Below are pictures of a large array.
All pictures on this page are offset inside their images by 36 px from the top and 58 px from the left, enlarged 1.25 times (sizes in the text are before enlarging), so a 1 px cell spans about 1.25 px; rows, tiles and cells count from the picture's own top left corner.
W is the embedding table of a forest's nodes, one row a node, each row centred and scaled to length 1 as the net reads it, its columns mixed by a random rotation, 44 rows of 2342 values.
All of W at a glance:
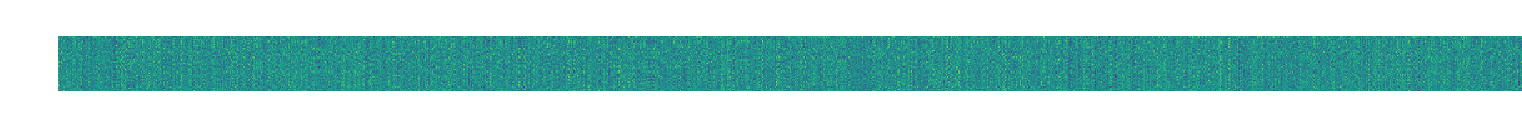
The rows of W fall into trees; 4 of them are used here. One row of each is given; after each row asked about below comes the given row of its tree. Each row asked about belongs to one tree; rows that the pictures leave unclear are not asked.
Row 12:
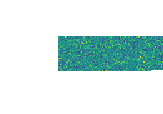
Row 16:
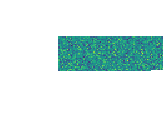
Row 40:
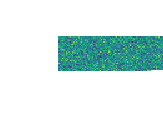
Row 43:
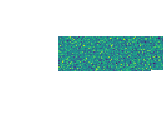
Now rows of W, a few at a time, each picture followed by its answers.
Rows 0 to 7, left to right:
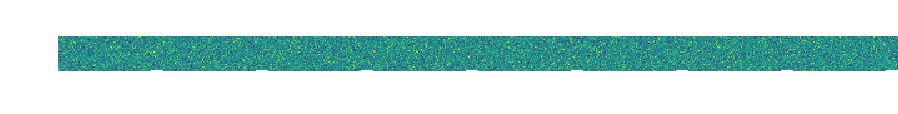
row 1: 43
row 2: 12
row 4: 43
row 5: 43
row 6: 43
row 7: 12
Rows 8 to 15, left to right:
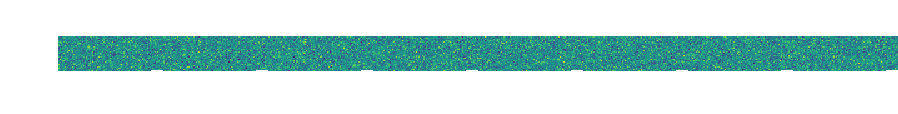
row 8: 43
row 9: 16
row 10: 16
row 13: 40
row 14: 40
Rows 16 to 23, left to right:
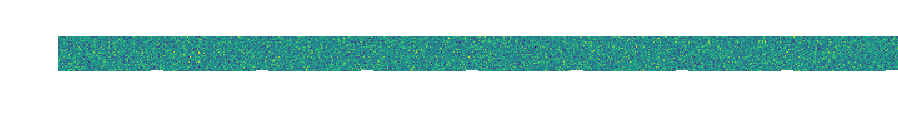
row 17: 16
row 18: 43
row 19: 43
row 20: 12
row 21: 43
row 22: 43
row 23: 16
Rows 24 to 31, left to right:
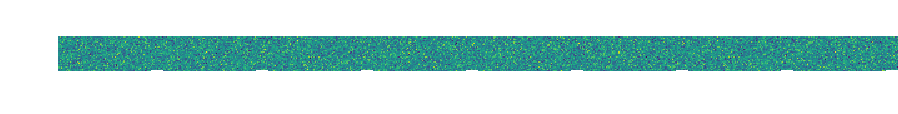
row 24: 12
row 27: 16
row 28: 16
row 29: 16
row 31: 40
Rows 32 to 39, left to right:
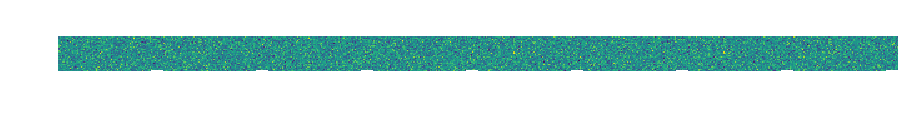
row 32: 43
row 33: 16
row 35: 43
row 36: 16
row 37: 43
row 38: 16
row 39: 16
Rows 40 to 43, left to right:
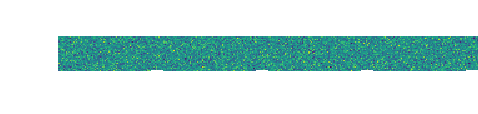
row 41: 43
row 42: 16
